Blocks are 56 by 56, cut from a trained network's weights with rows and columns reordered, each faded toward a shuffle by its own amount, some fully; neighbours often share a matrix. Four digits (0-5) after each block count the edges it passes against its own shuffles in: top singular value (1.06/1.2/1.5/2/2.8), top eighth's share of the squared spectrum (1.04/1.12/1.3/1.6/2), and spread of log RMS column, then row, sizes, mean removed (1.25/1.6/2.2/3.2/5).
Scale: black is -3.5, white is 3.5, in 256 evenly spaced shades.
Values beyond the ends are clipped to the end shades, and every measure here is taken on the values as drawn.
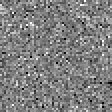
0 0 0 0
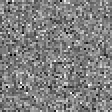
2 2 1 1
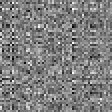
4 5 3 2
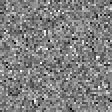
0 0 0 0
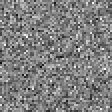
0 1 0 0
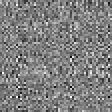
4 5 3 2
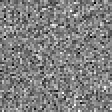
2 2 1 0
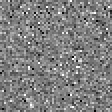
1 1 0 0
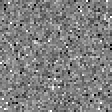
1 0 0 0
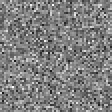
0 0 0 0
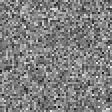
0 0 0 0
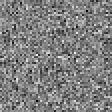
3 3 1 0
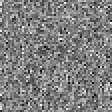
2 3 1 0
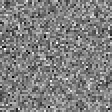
1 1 0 0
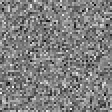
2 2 0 0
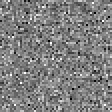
1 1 0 0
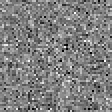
2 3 1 1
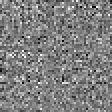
3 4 2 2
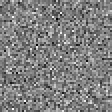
2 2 0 0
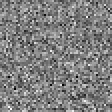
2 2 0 0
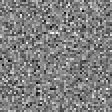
2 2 0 0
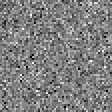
2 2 0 0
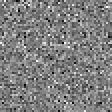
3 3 1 2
